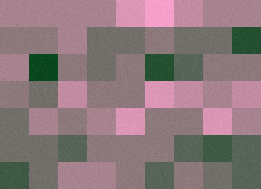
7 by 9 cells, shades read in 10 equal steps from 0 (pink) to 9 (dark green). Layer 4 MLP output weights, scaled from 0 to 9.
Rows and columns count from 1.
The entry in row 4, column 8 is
3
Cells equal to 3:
14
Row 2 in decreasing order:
8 5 5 5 5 4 4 4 3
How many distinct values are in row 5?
4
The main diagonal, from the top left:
3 4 4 4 1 4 4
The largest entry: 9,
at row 3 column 2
